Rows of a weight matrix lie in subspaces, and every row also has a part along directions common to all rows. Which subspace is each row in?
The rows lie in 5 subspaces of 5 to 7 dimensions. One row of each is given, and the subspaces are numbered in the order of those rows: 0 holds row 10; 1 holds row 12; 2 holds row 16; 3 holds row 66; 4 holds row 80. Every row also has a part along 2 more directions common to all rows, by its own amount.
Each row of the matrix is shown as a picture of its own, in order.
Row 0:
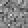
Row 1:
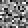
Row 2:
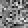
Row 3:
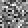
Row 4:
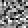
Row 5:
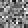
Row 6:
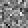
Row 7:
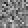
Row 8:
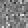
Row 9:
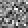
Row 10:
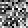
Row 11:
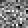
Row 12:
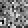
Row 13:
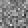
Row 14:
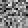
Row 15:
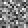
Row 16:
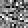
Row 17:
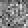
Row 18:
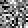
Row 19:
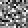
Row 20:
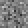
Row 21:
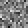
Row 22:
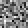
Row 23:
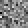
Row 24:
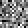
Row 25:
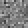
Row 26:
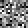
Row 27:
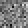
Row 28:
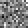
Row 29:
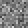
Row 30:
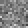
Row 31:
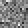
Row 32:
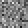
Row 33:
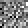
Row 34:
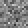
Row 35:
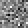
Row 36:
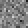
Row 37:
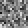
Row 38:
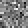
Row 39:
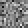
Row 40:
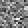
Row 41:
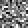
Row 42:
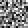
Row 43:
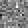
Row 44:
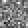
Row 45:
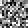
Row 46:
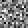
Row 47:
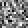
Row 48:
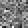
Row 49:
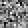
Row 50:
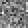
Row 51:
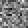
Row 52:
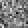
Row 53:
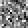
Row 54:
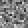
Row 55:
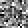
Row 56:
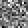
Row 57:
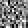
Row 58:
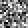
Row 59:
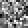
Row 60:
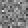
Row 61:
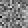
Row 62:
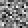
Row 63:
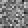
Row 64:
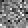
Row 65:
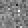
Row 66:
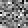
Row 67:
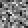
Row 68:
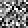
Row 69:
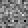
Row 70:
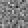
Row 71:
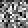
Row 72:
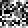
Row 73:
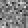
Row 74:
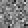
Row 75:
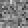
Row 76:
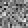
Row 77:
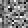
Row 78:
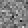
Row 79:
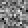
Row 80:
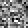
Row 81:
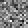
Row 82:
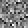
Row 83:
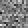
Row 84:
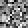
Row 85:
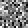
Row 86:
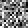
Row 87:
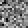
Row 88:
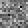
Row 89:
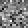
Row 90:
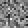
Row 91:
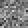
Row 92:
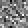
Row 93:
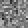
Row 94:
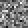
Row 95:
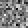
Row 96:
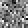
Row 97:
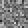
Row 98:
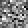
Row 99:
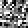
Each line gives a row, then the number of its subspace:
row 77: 2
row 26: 2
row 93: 4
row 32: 0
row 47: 4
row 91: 2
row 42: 0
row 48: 1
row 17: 2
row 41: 2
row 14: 0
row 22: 2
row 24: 3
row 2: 2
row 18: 4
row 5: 4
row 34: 1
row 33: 1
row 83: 4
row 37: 3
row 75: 3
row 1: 2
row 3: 1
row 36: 1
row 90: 4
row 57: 0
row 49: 0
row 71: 1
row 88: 3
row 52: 4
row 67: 1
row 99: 3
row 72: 3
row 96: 4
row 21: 4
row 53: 3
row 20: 1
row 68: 0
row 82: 4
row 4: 4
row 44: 3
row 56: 0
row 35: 3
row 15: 0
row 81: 4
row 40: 4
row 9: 0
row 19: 4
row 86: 1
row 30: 3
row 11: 2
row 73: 0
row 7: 0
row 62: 1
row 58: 0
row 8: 2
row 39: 1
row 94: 1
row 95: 0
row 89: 4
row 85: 1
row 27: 1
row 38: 0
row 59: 4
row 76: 2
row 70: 1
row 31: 3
